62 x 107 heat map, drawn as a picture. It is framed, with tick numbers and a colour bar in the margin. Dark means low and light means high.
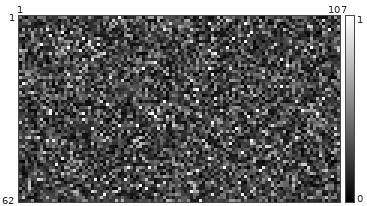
No row or column stands out. Overall the values sit about 30% of the way up the scale. No overall slope runs across the table. Most values sit low, with a long tail of high ones. The texture is fine-grained noise. The halves do not mirror each other. There are no regular stripes.
